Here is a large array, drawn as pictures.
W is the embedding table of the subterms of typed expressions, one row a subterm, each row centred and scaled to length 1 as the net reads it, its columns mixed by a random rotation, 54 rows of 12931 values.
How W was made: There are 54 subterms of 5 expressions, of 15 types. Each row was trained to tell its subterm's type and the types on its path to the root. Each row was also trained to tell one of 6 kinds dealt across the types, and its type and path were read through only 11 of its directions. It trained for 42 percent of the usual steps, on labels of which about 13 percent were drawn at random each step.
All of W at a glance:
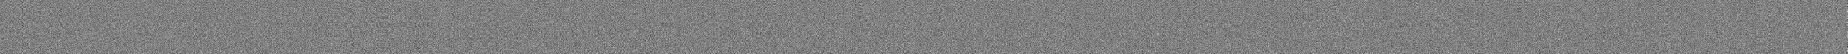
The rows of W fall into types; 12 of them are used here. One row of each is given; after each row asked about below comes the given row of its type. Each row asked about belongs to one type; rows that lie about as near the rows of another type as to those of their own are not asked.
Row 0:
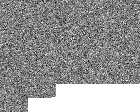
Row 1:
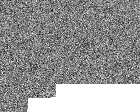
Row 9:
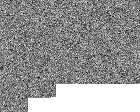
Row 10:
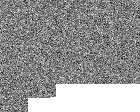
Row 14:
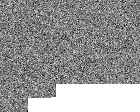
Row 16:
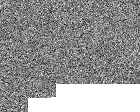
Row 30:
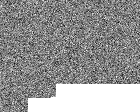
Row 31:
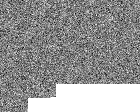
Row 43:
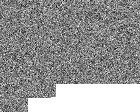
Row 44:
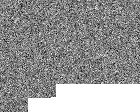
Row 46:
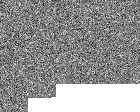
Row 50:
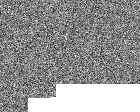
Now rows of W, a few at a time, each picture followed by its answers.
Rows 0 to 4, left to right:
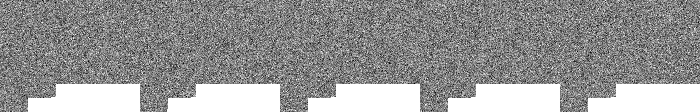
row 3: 46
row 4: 31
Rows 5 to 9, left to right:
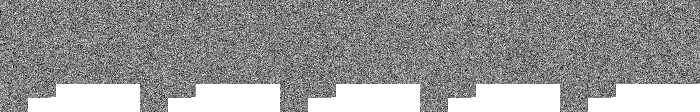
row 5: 16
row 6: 46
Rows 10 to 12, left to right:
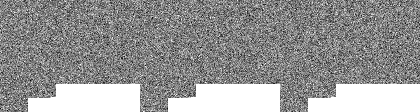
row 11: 9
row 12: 31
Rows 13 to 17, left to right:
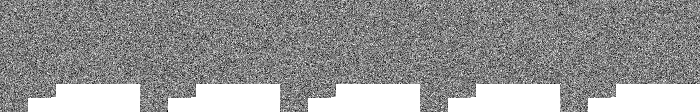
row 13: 43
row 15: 10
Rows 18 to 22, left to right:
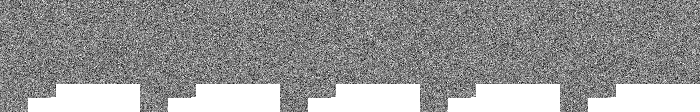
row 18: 31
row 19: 0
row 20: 46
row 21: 1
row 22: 16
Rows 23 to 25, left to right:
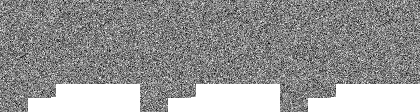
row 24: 43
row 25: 9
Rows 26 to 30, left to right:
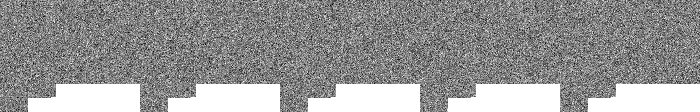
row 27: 16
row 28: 46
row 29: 1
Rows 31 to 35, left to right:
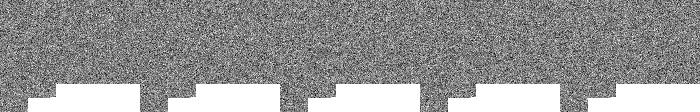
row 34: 10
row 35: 16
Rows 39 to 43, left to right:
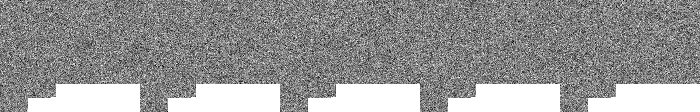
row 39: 1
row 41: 9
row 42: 46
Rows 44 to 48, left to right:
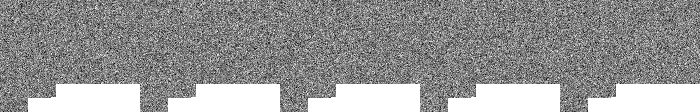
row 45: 43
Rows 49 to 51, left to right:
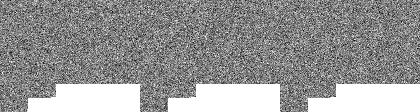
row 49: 1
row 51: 16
